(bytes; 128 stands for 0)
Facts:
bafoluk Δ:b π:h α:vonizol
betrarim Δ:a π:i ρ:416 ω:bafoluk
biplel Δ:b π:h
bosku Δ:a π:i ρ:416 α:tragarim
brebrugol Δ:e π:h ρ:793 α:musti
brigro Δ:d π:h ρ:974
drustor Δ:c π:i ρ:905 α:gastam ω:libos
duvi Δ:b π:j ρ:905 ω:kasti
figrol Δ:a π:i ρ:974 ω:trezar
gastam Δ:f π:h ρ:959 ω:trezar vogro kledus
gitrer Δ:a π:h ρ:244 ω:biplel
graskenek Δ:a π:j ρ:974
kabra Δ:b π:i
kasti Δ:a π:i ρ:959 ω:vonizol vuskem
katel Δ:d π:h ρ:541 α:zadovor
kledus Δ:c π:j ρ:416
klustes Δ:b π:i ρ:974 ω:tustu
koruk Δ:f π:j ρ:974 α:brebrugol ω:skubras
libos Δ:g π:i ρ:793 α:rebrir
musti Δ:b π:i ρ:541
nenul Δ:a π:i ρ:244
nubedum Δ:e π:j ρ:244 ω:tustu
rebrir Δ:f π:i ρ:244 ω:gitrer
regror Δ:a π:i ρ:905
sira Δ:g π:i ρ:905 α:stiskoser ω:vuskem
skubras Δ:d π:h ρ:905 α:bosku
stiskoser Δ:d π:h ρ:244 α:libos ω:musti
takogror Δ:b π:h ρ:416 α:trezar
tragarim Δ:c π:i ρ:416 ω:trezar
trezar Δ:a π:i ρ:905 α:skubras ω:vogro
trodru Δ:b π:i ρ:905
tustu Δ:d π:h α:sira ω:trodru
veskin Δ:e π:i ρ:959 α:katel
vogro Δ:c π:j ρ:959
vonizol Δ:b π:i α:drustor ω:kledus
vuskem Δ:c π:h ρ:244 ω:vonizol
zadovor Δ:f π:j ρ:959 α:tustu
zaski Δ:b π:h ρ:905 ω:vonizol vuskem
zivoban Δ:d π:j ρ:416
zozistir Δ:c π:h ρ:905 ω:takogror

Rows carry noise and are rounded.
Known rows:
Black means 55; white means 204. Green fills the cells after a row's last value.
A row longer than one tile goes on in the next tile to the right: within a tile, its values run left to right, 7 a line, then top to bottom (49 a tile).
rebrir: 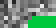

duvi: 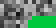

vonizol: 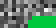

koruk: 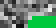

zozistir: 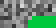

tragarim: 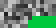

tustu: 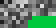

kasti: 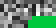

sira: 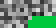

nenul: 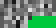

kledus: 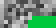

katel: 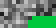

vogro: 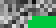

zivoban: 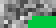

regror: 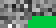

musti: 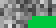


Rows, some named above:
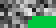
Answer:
vuskem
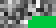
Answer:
trezar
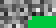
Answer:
sira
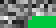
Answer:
klustes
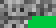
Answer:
drustor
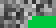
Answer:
duvi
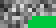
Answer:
stiskoser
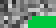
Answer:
rebrir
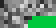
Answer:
gitrer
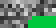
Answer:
zaski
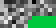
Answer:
zadovor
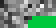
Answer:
gitrer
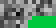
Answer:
duvi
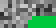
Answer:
skubras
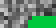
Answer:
takogror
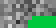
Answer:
kabra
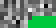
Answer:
nenul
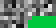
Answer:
graskenek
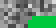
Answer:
betrarim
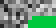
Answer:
nubedum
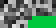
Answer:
gastam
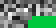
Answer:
kasti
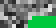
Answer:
koruk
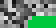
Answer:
figrol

